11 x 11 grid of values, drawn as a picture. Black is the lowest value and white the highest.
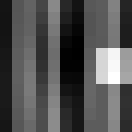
The grain runs up and down. The ninth with the lowest average is the centre. In the middle right lies a patch that is higher than the rest. Overall the values sit about 30% of the way up the scale. Values change most from cell to cell in the middle right. The middle right is the ninth with the highest average.
